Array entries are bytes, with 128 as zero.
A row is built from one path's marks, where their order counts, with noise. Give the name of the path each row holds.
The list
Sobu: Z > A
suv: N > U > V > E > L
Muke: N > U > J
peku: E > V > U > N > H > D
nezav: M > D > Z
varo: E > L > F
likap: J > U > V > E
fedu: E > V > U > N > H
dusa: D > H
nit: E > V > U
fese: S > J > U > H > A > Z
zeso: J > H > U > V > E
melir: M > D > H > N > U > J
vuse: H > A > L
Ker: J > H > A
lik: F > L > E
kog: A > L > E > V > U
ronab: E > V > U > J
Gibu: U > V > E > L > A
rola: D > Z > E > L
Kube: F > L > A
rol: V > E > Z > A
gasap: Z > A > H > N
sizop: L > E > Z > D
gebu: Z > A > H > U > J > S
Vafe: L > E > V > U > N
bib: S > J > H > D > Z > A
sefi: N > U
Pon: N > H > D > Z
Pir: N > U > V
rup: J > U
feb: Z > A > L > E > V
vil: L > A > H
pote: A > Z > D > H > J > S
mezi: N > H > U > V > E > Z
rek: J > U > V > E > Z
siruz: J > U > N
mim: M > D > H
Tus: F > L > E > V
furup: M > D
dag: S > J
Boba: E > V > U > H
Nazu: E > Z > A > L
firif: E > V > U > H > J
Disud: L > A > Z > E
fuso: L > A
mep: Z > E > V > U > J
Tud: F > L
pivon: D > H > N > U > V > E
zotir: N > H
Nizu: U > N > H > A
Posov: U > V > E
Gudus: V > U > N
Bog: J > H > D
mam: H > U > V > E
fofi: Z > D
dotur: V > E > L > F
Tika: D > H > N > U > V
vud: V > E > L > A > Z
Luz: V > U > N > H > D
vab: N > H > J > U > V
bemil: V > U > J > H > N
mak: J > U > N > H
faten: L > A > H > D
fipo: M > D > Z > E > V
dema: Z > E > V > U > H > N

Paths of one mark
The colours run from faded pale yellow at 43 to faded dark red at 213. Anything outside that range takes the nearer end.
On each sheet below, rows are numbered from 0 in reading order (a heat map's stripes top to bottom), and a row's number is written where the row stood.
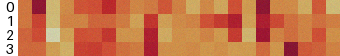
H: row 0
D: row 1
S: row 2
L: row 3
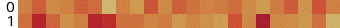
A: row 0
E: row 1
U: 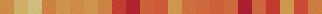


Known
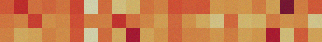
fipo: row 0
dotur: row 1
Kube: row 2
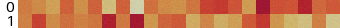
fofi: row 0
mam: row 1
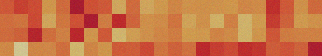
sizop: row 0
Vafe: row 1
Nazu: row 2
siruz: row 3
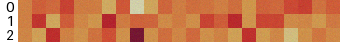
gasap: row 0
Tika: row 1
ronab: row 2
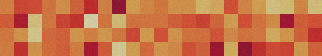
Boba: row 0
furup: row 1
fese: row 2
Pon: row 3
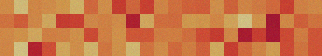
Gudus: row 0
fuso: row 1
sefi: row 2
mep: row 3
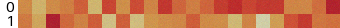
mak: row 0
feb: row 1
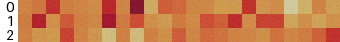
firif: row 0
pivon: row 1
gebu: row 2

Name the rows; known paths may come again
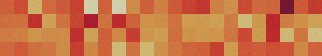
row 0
nezav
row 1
Vafe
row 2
lik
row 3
rola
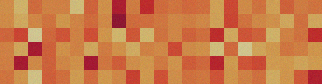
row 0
bemil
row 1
Posov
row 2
bib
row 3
rol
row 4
pivon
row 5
fese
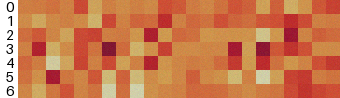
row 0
Ker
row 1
Pir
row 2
fuso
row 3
zotir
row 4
dag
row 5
feb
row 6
Sobu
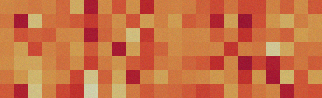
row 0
vab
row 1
dusa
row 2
mezi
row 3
zeso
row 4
sefi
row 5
Tud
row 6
furup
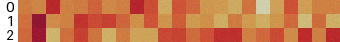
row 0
kog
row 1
vuse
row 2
melir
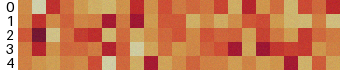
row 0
rek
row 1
mam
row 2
mim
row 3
Pon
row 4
Kube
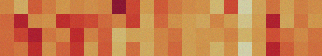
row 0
Gibu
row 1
vil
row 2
Nazu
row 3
Disud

